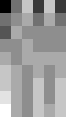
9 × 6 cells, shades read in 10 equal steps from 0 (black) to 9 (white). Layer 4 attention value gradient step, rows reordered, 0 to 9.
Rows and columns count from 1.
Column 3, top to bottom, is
7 6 5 6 6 5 5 5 5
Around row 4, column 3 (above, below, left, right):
5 6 5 5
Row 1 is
0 4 7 2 7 2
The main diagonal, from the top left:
0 5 5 5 6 6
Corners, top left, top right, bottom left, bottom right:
0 2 9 7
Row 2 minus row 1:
4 1 -1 2 -1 2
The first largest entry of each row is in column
3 3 2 3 1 1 1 1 1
